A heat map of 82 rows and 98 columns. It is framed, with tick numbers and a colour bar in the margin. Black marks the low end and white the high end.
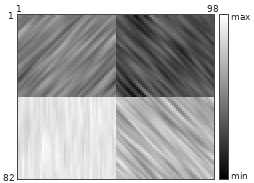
The table splits into 2 rows of 2 panels. Panel 1,1: middling, slanting up to the right. Panel 1,2: low, slanting down to the right. Panel 2,1: very high, streaked downward, faint in contrast. Panel 2,2: high, slanting down to the right.
